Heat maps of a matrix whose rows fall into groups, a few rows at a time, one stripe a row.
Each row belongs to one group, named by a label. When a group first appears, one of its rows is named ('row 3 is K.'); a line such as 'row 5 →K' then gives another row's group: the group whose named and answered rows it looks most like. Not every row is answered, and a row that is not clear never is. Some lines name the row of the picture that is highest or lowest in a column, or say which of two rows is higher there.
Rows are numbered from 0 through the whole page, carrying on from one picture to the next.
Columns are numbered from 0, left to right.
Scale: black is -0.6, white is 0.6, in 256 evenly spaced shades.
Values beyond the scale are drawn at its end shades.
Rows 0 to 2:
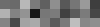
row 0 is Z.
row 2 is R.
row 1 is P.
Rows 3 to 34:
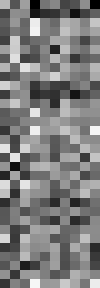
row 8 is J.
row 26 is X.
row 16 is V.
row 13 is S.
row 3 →P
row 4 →S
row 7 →X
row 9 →X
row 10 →R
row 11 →V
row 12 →P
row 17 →V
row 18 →R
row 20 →J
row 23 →R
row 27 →S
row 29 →R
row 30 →Z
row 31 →Z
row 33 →R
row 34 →V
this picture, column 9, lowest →3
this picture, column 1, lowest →21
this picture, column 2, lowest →32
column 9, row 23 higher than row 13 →Yes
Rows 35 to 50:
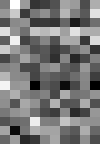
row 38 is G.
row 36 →J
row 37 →S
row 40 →P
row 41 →S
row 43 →P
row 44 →P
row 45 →J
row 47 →S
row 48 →V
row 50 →X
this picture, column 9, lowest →44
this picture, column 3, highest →48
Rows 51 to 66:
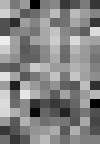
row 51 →P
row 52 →G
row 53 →Z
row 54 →V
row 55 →G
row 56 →G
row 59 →G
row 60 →Z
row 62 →P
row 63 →P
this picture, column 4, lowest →62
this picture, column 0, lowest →65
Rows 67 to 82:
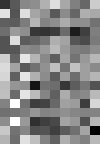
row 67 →V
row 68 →R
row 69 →V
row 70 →S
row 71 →X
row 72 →V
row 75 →R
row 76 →P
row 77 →R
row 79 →V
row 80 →J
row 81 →P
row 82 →R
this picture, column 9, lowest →81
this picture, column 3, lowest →76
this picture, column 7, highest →74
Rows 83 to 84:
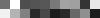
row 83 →J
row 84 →P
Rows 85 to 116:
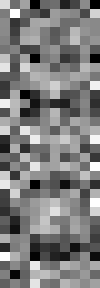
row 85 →P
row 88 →R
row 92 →R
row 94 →V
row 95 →X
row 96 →P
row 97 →X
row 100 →V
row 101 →X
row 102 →Z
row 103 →V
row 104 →R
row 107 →V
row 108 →V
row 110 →Z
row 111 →P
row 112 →S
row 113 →P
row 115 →Z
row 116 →V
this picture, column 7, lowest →112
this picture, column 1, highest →86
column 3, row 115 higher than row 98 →Yes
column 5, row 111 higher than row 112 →Yes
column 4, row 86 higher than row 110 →No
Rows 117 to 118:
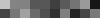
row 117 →P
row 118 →S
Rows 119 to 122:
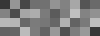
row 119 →X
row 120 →R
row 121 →J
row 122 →Z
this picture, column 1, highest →121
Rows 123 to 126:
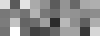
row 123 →R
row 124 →V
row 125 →J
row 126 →J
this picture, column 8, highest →123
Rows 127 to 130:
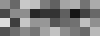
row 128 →S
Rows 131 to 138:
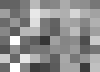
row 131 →V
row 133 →V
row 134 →R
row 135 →J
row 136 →X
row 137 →R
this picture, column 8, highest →132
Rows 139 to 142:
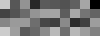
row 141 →S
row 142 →G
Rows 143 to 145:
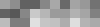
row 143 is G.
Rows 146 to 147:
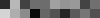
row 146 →X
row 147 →P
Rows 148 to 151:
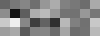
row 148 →V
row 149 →Z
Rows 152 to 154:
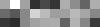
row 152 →J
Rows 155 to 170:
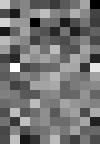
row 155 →P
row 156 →Z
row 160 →Z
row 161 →Z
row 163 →V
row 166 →V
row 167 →J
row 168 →Z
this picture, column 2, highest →168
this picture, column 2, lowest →170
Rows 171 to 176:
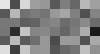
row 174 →Z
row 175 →J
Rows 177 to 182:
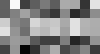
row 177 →J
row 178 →S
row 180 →G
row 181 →S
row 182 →X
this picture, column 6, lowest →182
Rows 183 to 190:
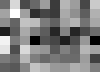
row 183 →J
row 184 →J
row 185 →R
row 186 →S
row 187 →P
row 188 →R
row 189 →Z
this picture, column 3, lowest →187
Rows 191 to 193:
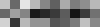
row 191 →R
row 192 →S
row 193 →R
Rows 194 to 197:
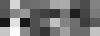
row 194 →X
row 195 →S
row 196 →X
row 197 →J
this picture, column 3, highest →194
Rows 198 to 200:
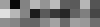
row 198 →Z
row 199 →P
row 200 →G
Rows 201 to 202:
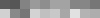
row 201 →V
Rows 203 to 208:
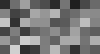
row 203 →S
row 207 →R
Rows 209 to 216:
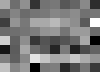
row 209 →P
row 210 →X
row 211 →V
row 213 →P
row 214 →S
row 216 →P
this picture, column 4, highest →215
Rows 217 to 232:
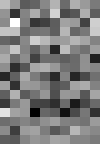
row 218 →Z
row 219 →J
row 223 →P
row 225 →S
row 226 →R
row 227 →J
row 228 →S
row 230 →V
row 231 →R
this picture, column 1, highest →219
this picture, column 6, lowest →229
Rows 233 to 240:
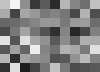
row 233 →J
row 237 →R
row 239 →R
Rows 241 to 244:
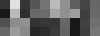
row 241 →X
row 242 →X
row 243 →S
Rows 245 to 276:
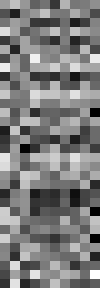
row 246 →Z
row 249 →S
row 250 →Z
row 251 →V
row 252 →G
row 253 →S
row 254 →Z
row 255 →G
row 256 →V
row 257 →P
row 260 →S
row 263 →G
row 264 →R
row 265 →Z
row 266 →S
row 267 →S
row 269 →J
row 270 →J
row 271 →P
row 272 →R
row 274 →X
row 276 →X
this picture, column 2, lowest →261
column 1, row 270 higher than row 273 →Yes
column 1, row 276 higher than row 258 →Yes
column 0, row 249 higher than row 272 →No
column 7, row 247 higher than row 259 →No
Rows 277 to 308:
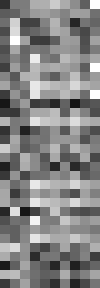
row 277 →V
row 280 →X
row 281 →J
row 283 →V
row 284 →V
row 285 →R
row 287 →V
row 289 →Z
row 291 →X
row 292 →X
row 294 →Z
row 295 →S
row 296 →X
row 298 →Z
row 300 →X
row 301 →V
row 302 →V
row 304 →J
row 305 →P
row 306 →S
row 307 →J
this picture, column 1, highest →281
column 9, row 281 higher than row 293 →Yes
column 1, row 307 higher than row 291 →Yes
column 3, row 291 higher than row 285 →No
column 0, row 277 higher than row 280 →No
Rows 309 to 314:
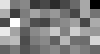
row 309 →P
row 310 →Z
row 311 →J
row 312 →G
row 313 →J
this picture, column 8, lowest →311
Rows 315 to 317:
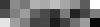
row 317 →P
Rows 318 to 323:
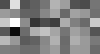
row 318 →X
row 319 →G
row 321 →Z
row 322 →G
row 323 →G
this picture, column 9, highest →320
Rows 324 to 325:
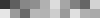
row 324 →V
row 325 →G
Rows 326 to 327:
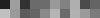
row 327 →G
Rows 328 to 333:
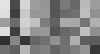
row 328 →R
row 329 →R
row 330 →R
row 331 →R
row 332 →X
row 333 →Z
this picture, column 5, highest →332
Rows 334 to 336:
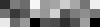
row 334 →V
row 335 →Z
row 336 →P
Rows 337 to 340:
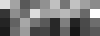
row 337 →G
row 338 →V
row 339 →S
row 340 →S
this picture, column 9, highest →338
